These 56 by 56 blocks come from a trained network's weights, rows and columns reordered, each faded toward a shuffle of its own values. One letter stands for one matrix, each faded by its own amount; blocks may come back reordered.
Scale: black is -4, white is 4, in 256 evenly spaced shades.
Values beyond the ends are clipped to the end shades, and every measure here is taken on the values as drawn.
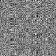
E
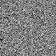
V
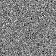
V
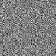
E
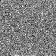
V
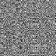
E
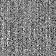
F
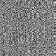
E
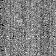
F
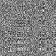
E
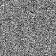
V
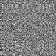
E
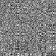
E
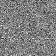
V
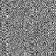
E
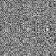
E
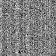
F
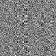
E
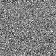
V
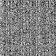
F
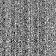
F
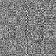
E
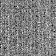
F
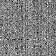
F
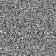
V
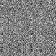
E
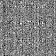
F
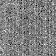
F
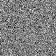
V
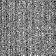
F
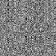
E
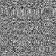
E
